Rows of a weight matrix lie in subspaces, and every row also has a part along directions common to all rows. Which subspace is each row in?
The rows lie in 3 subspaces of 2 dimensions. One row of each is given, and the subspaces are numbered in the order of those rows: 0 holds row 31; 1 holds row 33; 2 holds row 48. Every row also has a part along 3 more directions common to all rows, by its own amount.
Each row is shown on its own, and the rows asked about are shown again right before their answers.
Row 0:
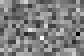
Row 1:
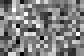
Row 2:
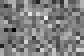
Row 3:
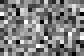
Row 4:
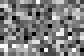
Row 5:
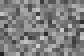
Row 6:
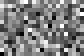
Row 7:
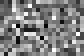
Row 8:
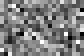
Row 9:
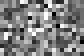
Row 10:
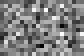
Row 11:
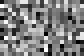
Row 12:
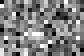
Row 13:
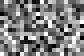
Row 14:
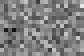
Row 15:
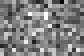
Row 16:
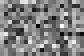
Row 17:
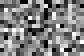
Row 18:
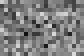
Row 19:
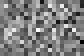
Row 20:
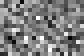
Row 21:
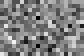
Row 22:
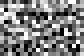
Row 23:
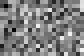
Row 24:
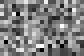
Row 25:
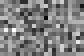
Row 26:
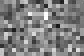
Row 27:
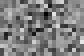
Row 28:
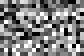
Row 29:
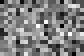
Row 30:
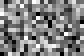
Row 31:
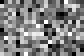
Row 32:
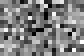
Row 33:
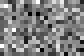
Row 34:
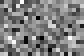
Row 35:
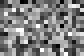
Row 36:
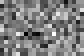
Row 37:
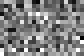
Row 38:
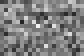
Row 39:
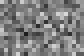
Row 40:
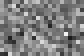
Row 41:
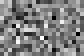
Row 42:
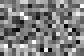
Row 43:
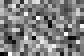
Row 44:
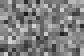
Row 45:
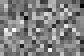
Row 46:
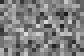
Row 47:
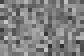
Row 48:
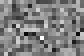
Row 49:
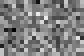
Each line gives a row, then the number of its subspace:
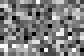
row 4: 1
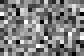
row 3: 0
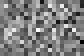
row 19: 1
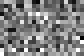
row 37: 1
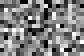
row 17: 1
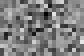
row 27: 1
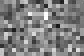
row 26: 1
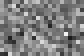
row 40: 2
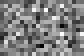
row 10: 0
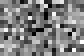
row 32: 1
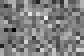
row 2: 1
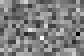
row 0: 2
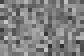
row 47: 0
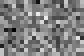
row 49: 1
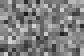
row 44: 2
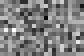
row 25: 1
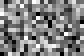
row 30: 2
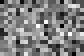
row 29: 0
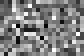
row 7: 2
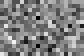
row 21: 2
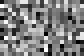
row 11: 0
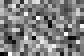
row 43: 2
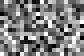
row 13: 2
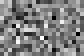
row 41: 2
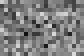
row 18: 0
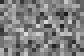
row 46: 0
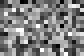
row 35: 0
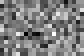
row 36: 0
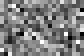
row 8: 2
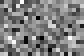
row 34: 2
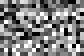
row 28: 0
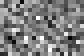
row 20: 2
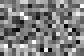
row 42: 1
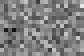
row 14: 1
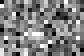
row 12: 0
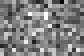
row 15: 1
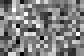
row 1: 2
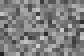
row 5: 2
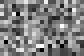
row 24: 0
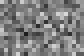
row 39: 0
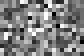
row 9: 1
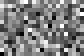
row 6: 2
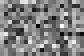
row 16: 0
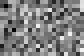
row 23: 1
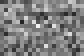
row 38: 0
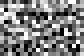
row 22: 0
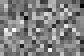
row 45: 1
